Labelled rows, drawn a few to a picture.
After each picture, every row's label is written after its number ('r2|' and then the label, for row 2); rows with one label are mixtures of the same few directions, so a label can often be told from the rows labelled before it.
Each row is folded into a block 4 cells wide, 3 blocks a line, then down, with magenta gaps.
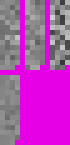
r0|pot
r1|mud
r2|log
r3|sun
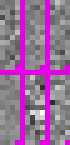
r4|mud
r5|pot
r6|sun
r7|sun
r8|pot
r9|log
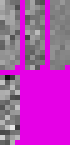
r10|mud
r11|sun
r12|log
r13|sun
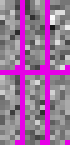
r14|mud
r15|mud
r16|log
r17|mud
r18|pot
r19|log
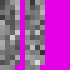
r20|mud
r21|pot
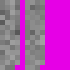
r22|mud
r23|pot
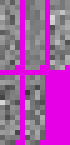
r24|log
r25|mud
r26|log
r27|log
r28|log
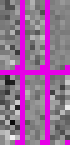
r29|pot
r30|pot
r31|mud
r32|pot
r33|log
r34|mud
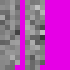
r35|mud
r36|pot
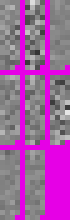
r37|pot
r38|sun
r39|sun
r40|sun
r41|sun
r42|pot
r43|sun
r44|sun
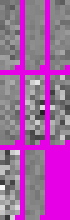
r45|pot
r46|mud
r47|sun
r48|pot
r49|pot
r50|log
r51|sun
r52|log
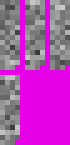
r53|pot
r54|sun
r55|pot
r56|sun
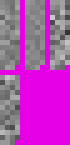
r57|mud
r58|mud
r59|mud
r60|sun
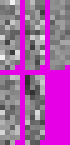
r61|sun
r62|pot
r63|mud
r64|sun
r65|mud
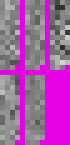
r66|pot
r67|log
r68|pot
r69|mud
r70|pot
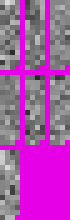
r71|sun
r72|mud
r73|pot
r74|pot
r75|sun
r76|sun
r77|mud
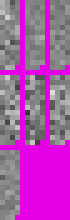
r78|mud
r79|pot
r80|pot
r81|pot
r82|sun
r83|log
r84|log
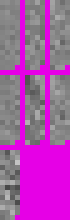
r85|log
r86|log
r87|mud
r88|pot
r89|mud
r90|mud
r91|pot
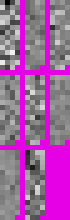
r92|sun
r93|mud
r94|log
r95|log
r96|mud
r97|sun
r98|mud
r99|mud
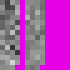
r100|pot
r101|mud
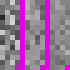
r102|log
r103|mud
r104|pot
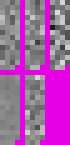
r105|log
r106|mud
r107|log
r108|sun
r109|sun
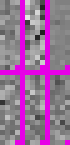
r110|sun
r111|mud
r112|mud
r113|log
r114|mud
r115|pot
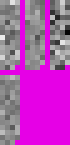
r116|sun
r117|mud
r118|mud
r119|sun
